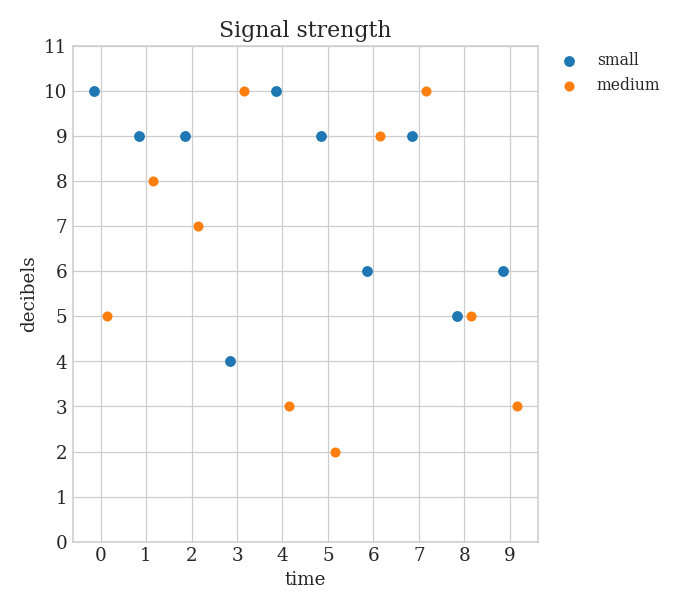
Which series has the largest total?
small
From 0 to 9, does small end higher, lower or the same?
lower
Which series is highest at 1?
small
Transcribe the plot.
Title: Signal strength
x-axis: time, ticks 0 1 2 3 4 5 6 7 8 9
y-axis: decibels, ticks 0 1 2 3 4 5 6 7 8 9 10 11
Legend: small, medium
Values:
small: 10 9 9 4 10 9 6 9 5 6
medium: 5 8 7 10 3 2 9 10 5 3
